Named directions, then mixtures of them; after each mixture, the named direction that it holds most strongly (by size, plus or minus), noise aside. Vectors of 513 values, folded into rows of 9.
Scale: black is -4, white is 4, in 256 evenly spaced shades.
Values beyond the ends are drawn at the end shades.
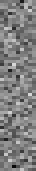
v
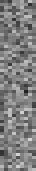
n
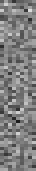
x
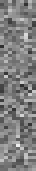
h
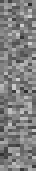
n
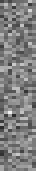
n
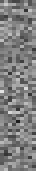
x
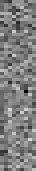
n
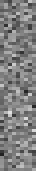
n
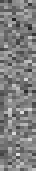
n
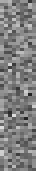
n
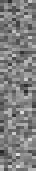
n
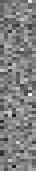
n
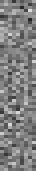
x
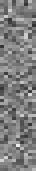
h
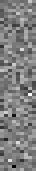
v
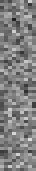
n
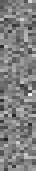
h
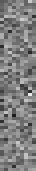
h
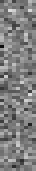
h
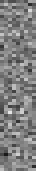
x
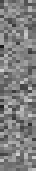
h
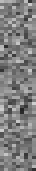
n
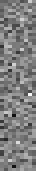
v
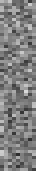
n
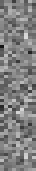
h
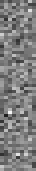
n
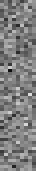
v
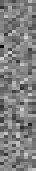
h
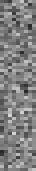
n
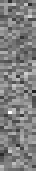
h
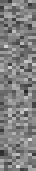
n
